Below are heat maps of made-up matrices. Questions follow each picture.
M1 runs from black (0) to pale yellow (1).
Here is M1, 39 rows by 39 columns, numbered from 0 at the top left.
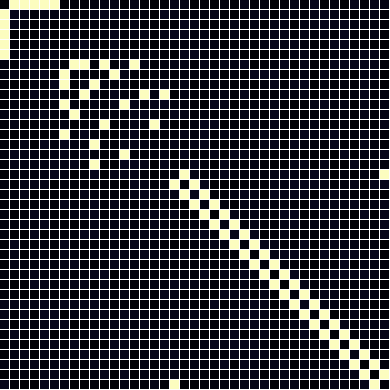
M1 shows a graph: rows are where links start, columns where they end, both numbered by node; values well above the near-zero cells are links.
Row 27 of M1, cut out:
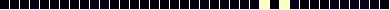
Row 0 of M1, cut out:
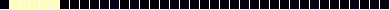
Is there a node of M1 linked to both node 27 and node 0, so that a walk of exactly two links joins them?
no
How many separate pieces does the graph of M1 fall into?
3
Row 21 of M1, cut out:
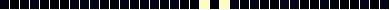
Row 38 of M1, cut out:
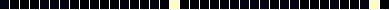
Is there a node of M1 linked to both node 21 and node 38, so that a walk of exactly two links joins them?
no
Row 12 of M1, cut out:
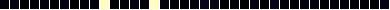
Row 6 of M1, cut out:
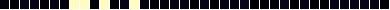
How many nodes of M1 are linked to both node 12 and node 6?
1
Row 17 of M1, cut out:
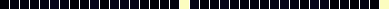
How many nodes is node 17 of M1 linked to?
2
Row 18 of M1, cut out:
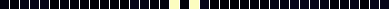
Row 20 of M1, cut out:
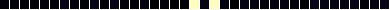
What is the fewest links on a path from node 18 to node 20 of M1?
2
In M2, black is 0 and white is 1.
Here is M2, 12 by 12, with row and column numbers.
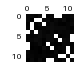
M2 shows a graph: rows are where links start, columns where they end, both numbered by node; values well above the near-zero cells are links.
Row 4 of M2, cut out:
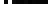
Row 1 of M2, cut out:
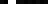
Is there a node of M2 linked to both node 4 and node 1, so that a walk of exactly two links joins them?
yes
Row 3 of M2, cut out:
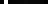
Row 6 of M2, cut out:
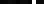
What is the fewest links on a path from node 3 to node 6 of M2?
6
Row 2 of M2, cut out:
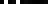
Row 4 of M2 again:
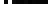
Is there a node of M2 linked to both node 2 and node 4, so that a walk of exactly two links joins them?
no
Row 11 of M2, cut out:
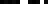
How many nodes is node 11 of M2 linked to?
3
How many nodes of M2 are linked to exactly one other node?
2
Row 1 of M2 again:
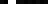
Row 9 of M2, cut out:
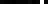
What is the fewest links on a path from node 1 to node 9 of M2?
6
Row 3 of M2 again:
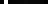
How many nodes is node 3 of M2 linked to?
1
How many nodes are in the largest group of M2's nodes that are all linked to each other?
2
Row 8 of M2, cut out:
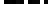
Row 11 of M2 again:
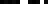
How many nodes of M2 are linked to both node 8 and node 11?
2
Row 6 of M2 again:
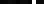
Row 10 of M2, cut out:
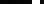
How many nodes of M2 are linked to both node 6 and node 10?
2
